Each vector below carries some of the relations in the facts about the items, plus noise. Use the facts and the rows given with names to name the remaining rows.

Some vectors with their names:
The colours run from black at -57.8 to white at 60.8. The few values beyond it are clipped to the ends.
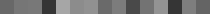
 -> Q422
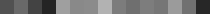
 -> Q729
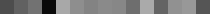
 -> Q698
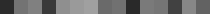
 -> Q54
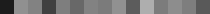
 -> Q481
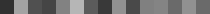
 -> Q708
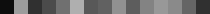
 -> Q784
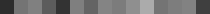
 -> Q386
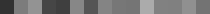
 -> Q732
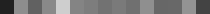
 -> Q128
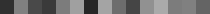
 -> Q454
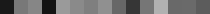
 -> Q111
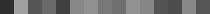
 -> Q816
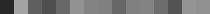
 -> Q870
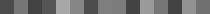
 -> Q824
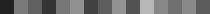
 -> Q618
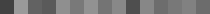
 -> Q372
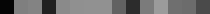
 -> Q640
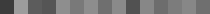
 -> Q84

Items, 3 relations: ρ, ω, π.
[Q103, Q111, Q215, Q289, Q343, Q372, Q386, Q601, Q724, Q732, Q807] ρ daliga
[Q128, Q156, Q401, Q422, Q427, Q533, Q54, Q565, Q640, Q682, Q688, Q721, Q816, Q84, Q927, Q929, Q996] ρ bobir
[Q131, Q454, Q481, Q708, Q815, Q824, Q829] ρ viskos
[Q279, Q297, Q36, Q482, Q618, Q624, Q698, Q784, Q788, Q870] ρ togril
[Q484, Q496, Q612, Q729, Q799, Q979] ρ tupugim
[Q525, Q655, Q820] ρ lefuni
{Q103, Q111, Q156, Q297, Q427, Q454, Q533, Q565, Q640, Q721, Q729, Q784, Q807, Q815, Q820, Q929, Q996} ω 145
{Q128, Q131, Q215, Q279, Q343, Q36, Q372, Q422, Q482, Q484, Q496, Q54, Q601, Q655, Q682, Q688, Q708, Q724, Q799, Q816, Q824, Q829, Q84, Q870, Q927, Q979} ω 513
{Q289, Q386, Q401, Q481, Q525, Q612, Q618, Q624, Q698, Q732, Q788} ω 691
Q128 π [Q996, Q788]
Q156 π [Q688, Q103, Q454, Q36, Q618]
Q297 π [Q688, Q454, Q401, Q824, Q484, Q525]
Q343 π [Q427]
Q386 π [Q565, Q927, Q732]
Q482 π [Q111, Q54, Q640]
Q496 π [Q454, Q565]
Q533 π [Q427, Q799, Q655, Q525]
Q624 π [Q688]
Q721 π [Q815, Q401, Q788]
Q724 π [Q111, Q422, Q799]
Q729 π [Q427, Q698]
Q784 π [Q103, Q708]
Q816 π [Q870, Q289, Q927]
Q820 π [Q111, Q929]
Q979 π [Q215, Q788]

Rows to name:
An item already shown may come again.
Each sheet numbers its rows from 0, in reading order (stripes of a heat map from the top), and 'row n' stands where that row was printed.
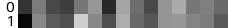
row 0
Q454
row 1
Q815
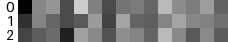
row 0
Q788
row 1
Q565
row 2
Q525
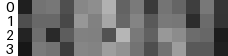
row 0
Q482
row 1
Q724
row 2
Q297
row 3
Q820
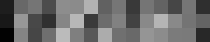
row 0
Q482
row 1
Q103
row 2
Q721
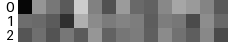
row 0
Q996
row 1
Q655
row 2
Q496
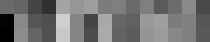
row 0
Q343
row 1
Q815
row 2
Q815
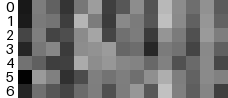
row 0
Q618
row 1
Q401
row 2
Q688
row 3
Q54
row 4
Q343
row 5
Q289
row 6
Q624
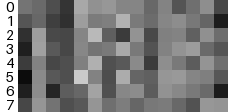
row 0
Q343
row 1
Q533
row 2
Q708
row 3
Q807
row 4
Q36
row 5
Q815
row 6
Q156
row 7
Q927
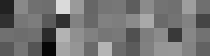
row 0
Q215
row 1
Q386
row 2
Q799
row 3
Q427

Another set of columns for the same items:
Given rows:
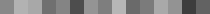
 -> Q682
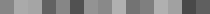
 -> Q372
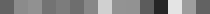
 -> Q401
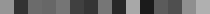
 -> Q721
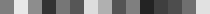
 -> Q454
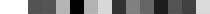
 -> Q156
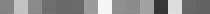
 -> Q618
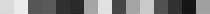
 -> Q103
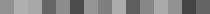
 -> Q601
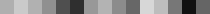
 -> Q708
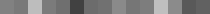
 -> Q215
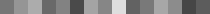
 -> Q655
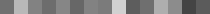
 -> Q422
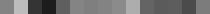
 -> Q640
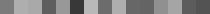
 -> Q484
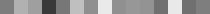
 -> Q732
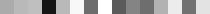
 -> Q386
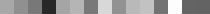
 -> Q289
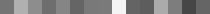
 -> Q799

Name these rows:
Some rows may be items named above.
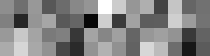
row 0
Q698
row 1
Q788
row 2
Q36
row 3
Q708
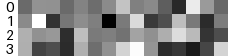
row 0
Q401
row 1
Q482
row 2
Q870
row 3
Q533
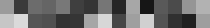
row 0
Q721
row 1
Q103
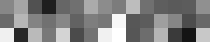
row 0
Q807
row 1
Q799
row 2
Q343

